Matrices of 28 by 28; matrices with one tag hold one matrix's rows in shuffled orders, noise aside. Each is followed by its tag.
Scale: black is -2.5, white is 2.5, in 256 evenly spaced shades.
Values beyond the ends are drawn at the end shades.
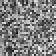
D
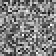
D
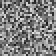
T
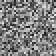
D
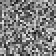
T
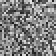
T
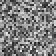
D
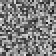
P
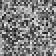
D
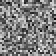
P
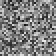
D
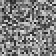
D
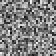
P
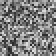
D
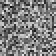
D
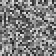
T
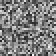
P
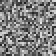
P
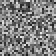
T
